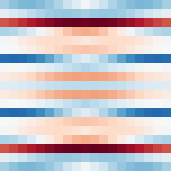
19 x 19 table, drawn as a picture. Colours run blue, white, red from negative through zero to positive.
It mirrors both left to right and top to bottom. There is no overall slope. Overall the values sit about 50% of the way up the scale. The grain runs across in streaks.
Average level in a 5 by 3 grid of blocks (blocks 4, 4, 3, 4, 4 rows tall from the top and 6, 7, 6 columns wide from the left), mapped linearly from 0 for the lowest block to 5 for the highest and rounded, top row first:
252 | 020 | 353 | 020 | 252
